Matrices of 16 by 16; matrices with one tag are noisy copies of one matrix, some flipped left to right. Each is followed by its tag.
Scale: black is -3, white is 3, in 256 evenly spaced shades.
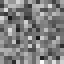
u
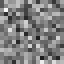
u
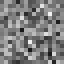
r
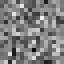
r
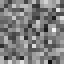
u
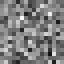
r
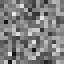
r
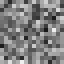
u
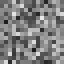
r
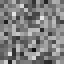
r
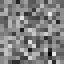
r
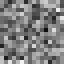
u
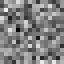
u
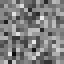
r
